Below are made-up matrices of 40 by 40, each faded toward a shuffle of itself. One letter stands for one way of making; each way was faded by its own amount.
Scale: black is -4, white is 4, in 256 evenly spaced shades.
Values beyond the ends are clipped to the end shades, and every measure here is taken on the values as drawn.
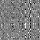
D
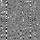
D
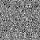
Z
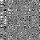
D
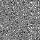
Z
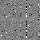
D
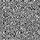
Z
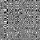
D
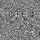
Z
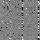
D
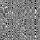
D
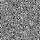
Z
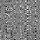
D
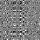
D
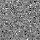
Z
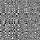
D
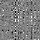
D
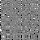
D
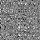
Z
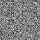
Z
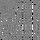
D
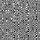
D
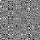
D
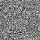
Z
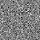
Z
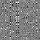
D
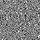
Z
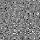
Z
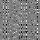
D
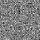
Z
